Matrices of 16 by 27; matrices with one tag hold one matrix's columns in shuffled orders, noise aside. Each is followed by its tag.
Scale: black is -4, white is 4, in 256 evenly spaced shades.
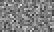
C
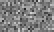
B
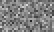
C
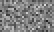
C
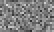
C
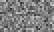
B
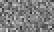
B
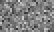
B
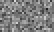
B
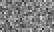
B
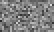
C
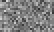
B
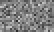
C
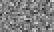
B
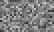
C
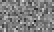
B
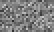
C
